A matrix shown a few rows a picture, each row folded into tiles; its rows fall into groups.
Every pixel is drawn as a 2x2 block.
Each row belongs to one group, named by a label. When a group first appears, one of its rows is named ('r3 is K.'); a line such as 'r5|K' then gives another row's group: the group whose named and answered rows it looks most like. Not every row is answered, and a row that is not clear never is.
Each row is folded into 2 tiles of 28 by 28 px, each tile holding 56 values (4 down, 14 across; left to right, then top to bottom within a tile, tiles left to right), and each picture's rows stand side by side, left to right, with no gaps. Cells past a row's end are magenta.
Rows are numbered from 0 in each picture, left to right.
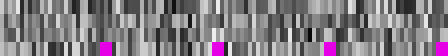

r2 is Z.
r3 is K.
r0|K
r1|Z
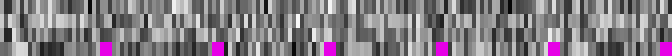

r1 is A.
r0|K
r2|Z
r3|K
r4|Z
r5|K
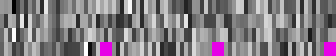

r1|K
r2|K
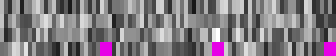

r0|K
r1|A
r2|K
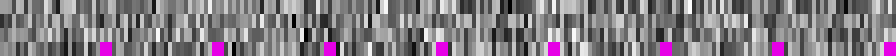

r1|Z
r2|A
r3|Z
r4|Z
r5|K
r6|K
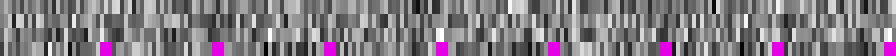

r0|Z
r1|K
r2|A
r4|A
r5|K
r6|Z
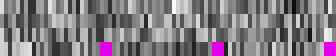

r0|K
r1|A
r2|Z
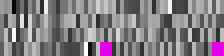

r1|Z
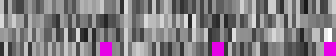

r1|K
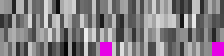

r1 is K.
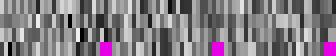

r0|A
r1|K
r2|K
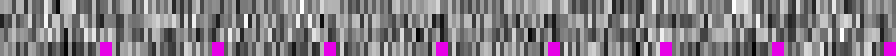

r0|A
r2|Z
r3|Z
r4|Z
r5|Z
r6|A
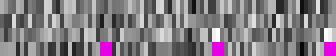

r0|A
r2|A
